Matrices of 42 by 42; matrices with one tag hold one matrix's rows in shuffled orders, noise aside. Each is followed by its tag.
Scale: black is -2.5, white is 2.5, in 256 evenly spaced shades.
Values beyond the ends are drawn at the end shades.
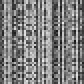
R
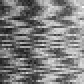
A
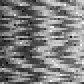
A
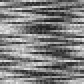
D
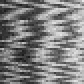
A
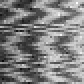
A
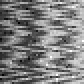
A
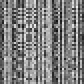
R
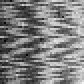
A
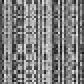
R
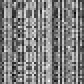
R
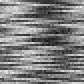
D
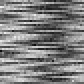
D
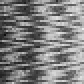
A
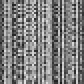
R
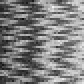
A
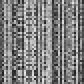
R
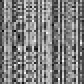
R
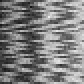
A
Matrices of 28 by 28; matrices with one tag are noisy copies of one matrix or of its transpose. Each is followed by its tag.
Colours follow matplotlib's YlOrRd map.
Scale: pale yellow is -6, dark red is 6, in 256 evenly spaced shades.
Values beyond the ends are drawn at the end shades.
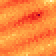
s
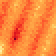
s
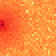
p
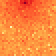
p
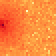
p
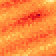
s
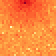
p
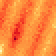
s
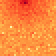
p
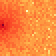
p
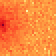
p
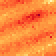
s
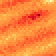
s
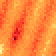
s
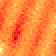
s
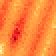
s
